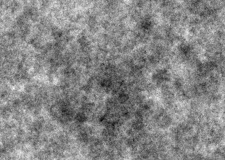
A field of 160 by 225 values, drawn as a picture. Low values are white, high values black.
No regular stripes run through it. No single row or column stands out from its neighbours. The halves do not mirror each other.
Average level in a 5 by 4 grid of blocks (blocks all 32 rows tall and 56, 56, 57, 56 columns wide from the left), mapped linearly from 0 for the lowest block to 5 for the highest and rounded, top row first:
1 0 2 2
2 3 3 2
1 4 4 3
2 5 4 1
1 3 3 2
